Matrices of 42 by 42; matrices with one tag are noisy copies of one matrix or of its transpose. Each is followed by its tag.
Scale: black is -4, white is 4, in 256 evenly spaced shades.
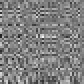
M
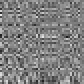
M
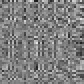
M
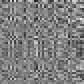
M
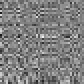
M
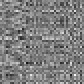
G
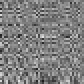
M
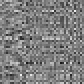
G
